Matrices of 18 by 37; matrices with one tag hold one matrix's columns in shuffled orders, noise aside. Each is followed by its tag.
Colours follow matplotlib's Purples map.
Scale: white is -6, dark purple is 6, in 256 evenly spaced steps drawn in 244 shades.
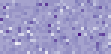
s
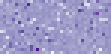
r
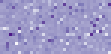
s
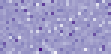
r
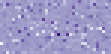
s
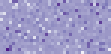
r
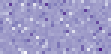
r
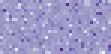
r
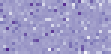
r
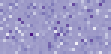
s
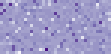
r
